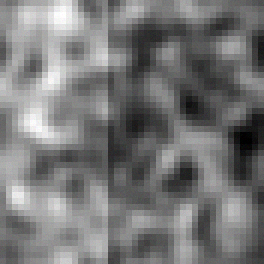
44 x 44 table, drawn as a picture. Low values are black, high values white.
Histogram: bell-shaped. Lone odd cells: none. Seam: vertical, 40% of the way across, the left part higher. Grain: blotchy. Ninth with the highest average: top left.
